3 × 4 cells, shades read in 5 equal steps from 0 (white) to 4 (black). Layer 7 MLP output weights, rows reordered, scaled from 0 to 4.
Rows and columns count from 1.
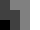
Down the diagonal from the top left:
3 3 2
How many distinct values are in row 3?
4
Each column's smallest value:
3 2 2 0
